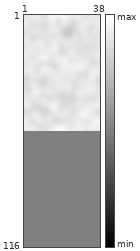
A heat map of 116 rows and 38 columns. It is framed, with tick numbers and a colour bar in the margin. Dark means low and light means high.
The table splits into 2 rows of 1 panel. Panel 1,1: very high, blotchy, faint in contrast. Panel 2,1: middling, flat.
